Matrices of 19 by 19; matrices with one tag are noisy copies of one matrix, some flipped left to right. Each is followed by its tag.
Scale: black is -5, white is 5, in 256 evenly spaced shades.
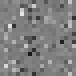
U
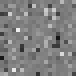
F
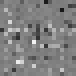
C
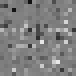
C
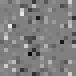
U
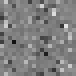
U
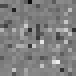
C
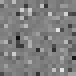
F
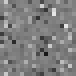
U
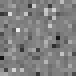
F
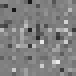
C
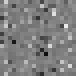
U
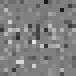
C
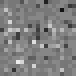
C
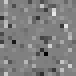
U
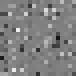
F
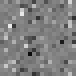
U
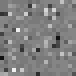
F
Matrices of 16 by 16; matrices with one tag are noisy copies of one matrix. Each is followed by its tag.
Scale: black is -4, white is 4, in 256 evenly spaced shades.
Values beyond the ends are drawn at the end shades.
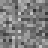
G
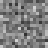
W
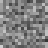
W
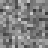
G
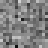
G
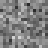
G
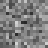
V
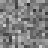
G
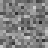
W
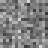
G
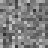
G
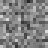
W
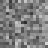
V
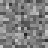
W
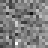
V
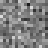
G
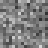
G
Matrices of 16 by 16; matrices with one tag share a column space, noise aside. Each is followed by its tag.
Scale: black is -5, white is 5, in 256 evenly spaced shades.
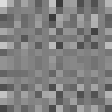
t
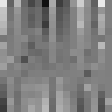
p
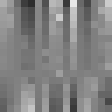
p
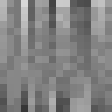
p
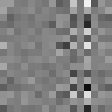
t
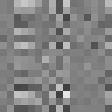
t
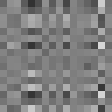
t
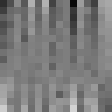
p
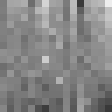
p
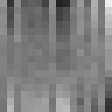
p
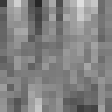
p
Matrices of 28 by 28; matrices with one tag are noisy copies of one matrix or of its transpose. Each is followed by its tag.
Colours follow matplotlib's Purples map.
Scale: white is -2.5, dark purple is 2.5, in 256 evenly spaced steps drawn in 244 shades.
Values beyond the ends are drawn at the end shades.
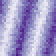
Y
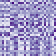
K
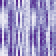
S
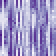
S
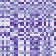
K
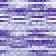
S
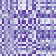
K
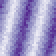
Y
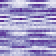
S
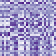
K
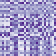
K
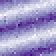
Y
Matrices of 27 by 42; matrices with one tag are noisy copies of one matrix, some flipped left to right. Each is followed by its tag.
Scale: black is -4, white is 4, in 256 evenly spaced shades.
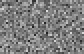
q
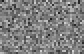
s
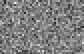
s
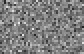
s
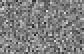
q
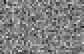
s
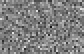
q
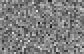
q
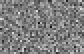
q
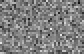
s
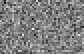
s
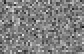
s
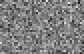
s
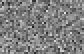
q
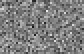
q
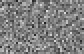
q
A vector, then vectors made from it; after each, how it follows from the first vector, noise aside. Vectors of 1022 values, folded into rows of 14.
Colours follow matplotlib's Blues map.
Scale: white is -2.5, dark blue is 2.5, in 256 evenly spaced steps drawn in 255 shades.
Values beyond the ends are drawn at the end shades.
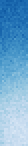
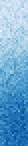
negated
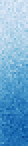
negated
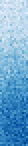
negated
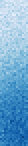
negated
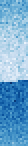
wrapped around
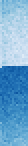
wrapped around
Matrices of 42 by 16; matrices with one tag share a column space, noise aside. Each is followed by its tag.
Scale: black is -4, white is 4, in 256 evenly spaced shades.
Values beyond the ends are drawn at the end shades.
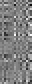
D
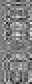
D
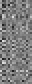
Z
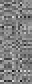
Z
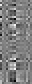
D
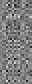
Z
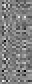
Z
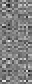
Z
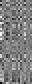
D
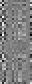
D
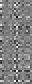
Z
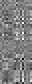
D
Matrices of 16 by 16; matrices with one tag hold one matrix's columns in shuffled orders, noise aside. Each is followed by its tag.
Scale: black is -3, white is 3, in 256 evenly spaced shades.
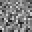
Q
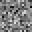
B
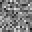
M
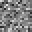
M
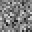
Q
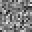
B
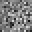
Q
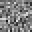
Q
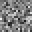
Q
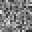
B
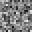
B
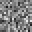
Q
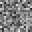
M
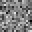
B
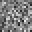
Q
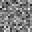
M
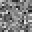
B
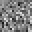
Q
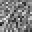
Q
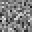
Q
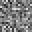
M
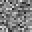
M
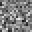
Q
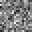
B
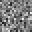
Q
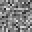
M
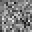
Q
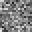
M
